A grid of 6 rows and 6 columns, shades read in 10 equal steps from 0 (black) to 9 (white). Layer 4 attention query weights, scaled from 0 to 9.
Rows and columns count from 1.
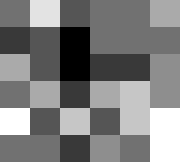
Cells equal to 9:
3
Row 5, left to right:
9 3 7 3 7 9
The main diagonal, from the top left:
4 3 0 6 7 9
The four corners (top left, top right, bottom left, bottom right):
4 6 4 9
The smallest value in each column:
2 3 0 2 2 4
